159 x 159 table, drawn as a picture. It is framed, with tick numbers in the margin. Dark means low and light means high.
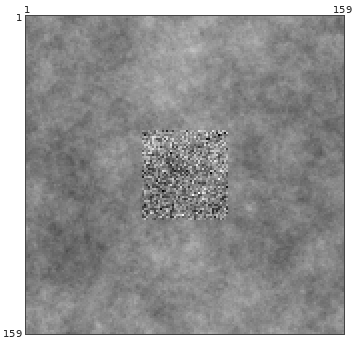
Odd rows or columns: none. Roughest part: centre. Histogram: heavy tails on both sides. Odd patch: rougher, in the centre. Slope: none.
